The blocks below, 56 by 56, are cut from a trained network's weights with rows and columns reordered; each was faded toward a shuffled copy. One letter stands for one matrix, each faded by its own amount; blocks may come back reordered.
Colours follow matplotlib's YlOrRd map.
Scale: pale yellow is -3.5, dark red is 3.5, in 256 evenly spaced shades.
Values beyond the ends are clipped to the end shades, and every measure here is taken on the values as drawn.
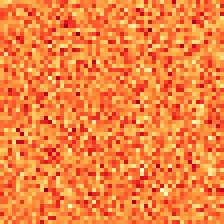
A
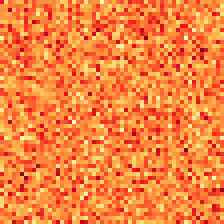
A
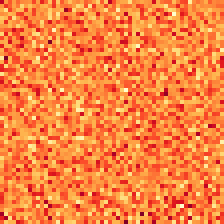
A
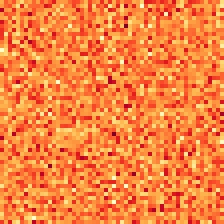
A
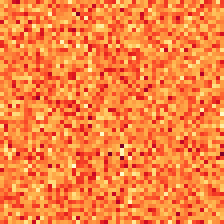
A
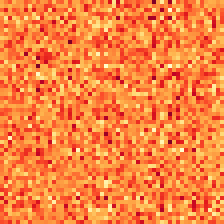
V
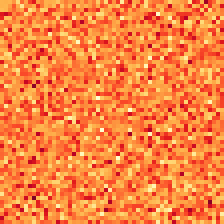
A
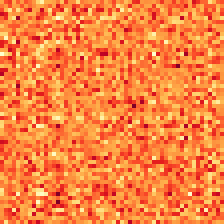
V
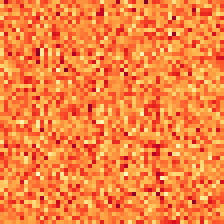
A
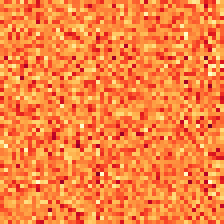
A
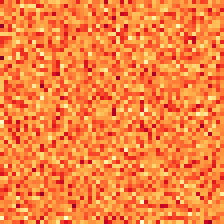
A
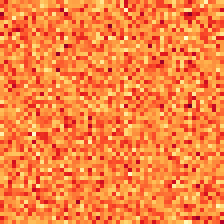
V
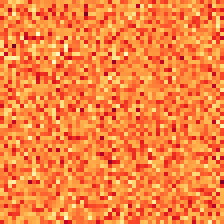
A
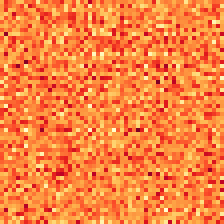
V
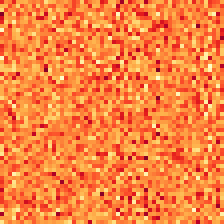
V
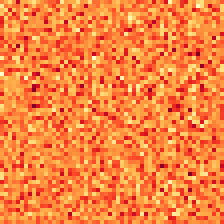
A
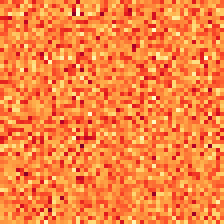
V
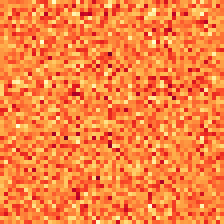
V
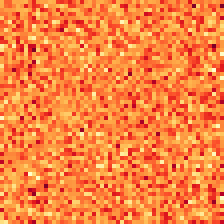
A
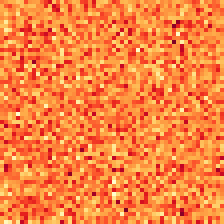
A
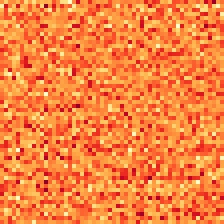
A
